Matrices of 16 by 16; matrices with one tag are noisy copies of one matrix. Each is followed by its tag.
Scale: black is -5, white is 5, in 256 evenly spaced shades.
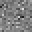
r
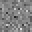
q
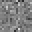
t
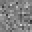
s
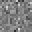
t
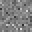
q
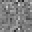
t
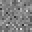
q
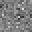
r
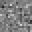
s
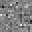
s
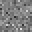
q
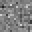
s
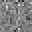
t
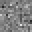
s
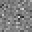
r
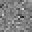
r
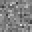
s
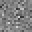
r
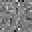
t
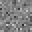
q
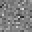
r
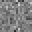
t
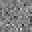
q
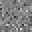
q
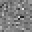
r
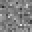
s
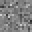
s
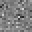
r
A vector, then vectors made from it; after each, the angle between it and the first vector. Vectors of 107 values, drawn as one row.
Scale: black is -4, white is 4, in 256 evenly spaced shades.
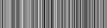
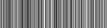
nearly opposite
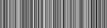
partly opposed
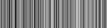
partly opposed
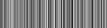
orthogonal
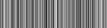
partly aligned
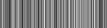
nearly opposite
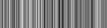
partly aligned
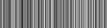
nearly opposite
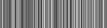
nearly opposite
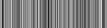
partly aligned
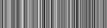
nearly parallel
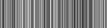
partly aligned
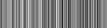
partly aligned
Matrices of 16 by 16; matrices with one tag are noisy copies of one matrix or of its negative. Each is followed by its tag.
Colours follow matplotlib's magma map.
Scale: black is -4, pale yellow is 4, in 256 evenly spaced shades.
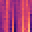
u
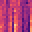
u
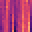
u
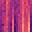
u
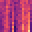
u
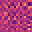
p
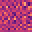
p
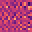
p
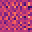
p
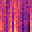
u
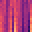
u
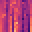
u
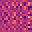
p
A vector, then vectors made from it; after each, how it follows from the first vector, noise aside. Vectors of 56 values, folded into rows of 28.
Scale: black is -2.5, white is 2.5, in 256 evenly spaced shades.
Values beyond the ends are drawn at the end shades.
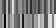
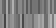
shrunk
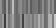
shrunk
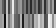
copied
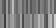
shrunk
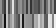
copied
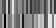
copied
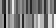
copied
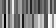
copied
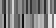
copied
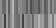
shrunk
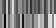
copied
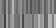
shrunk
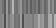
shrunk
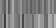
shrunk
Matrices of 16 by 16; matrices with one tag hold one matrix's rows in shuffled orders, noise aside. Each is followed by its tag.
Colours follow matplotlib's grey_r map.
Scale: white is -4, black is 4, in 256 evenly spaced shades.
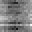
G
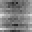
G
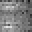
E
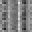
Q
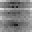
G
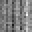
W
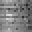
E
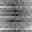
G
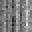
W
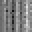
W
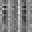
Q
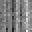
W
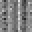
Q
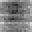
G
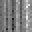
W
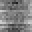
G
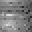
E
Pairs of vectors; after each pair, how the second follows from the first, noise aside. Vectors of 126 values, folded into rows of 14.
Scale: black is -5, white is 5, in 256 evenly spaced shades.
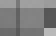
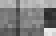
scaled up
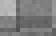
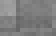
shrunk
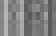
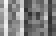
scaled up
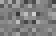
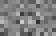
reversed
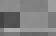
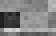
scaled up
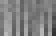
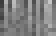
reversed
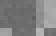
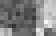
scaled up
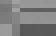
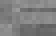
shrunk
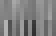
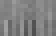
shrunk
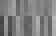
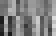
scaled up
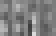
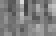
reversed
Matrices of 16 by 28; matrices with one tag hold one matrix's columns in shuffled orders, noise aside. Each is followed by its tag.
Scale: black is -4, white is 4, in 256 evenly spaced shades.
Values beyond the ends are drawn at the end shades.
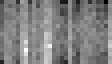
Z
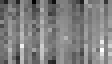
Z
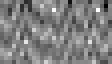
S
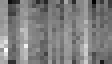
Z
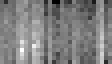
Z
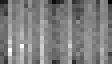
Z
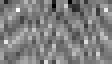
S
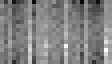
Z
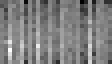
Z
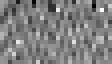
S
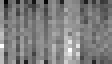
Z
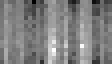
Z
